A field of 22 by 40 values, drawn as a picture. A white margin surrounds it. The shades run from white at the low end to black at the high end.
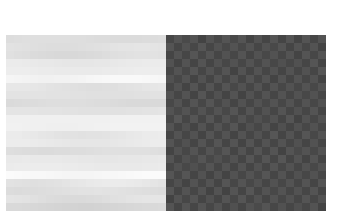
It is made of 1 by 2 panels. Panel 1,1: very low, streaked across, faint in contrast. Panel 1,2: high, checkered, faint in contrast.
